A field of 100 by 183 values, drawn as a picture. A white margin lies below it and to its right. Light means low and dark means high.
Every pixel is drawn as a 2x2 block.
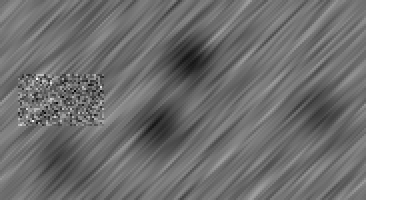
Overall the values sit about 60% of the way up the scale. There is no overall slope. Four bumps rise from the field. In the middle left lies a patch that is rougher than the rest. Values change most from cell to cell in the middle left.
